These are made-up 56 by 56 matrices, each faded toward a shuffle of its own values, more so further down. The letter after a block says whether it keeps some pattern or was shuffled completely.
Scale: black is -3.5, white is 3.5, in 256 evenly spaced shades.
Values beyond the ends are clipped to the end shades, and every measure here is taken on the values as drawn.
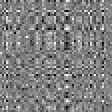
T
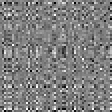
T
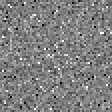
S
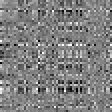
T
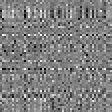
T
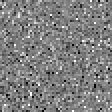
S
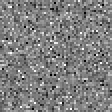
S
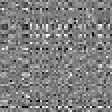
T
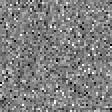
S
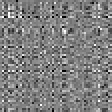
T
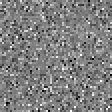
S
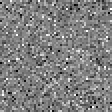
S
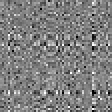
T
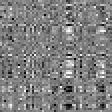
T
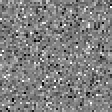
S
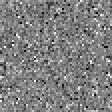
S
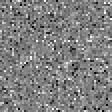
S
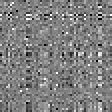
T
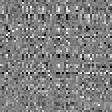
T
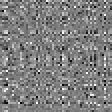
T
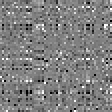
T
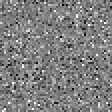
S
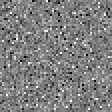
S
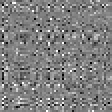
T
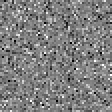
S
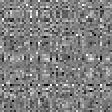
T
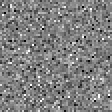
S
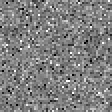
S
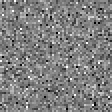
S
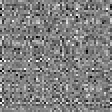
T
